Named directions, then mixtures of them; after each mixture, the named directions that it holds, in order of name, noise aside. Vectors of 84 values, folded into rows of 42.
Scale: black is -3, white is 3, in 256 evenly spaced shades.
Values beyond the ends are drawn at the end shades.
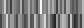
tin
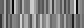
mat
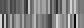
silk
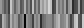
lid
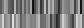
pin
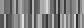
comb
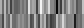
silk, tin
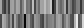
lid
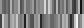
lid, pin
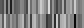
comb, silk, tin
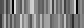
mat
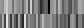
comb, lid, silk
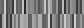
comb, mat, pin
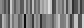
lid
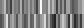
tin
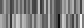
comb, lid, pin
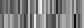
silk, tin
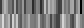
pin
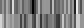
mat, pin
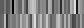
mat, silk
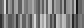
mat, tin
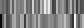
comb, lid, mat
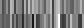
comb, lid, pin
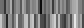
tin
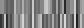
comb, mat
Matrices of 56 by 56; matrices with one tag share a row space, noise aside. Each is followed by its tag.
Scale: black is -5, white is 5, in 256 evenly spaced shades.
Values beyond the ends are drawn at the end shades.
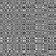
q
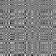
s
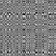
q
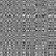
q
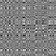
q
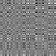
q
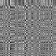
s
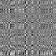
s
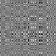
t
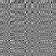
s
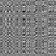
q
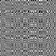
t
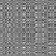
q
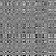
q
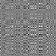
t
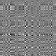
s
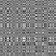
q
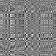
s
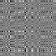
s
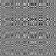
t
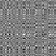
q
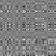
q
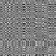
q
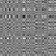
q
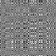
t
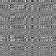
s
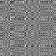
s
